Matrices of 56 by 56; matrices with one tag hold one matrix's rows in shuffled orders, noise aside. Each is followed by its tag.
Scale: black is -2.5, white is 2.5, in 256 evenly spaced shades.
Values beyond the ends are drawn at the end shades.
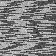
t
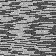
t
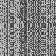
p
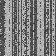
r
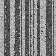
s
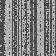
r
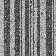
s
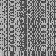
p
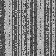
r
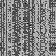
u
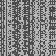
u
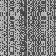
p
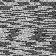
t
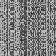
p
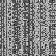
u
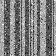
s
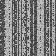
r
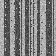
s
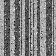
s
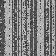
r
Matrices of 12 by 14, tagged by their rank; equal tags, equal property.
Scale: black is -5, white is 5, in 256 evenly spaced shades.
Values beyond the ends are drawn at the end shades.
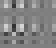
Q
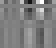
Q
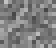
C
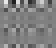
Q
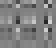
Q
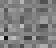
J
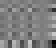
Q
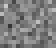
C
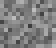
C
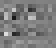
J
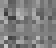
J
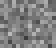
C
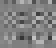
J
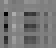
Q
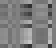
Q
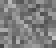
C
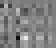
J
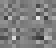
J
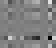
Q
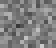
C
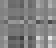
Q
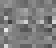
J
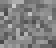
C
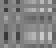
Q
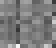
J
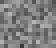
C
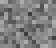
C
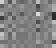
J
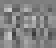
J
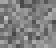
C
